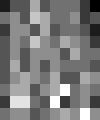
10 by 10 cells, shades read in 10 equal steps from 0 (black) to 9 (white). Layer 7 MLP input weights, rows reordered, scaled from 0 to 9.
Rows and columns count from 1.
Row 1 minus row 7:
-2 -2 -3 1 -1 -2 1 1 -4 -5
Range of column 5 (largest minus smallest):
3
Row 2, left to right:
4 5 3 7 6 4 4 5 2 3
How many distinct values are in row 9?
6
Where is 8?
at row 9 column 2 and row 9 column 3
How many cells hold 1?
2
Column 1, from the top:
1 4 2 3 3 3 3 4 2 4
